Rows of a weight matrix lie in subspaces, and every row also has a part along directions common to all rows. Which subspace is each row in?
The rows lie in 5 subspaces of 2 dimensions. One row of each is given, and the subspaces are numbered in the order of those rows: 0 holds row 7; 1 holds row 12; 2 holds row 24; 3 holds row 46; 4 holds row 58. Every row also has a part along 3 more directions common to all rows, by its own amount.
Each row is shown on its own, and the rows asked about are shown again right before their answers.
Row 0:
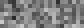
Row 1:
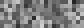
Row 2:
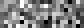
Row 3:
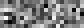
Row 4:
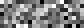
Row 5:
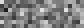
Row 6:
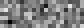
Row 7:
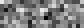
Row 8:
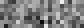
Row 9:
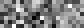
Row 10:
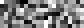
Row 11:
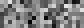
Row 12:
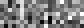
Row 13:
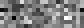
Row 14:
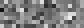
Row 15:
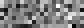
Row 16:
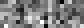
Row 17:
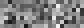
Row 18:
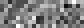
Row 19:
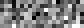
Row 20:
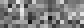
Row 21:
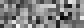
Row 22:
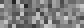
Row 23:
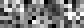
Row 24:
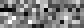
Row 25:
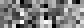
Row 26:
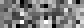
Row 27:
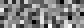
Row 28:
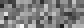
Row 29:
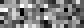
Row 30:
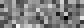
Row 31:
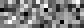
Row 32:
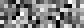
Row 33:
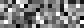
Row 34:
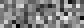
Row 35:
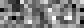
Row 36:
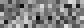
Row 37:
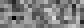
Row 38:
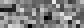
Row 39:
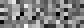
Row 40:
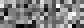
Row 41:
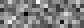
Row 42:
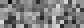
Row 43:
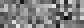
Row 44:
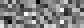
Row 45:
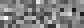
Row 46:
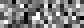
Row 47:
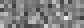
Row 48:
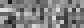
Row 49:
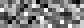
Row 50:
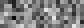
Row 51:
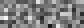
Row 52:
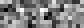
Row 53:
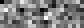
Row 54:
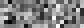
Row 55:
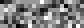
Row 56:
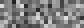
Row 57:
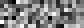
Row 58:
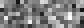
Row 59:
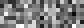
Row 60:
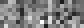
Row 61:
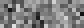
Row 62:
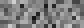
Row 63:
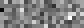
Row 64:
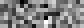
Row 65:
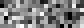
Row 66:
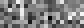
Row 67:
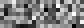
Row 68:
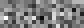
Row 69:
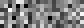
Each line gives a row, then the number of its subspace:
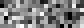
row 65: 4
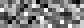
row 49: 2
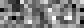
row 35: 4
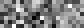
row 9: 1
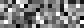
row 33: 3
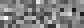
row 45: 2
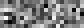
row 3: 2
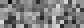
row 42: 2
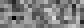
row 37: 4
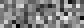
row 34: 3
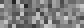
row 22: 3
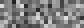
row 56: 3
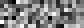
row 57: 4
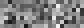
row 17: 2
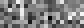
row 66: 1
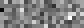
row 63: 1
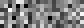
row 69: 1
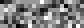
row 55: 0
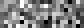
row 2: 0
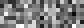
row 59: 4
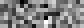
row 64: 0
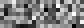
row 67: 4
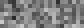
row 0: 4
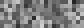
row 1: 1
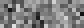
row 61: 1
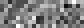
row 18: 3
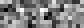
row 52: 0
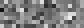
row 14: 1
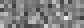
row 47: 3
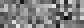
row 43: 3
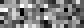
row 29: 0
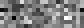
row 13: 4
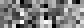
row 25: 0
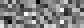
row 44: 2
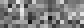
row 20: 1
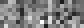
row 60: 1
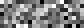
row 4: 0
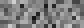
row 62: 3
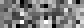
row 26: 0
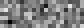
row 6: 2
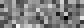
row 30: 3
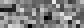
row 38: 0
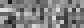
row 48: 2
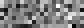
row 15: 4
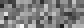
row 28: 4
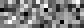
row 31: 2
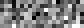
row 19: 4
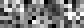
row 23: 1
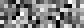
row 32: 3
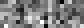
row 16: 1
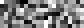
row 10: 0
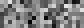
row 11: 0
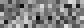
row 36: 3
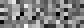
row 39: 3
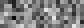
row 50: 4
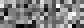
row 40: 4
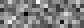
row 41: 2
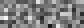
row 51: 2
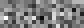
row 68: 2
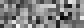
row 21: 3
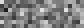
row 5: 0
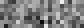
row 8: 1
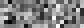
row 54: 2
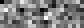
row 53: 0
